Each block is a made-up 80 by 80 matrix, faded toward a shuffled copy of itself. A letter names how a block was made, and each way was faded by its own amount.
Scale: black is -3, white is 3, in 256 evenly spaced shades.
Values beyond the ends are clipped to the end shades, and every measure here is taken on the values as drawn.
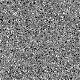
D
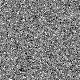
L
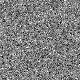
L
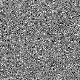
D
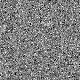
L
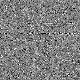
D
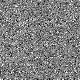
D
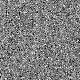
L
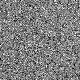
L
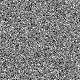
L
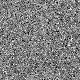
L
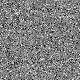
D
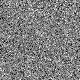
L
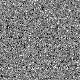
D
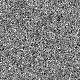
L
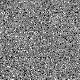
D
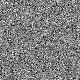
L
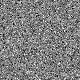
L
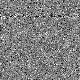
D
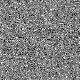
D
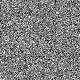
L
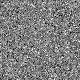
L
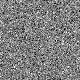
L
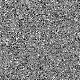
D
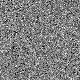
L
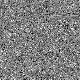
D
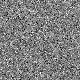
L
